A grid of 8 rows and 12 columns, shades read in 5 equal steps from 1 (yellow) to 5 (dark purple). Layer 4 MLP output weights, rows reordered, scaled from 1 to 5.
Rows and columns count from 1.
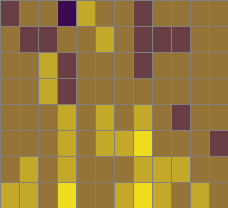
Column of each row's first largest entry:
4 2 4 4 10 12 1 3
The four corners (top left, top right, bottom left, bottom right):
4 3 2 3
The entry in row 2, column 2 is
4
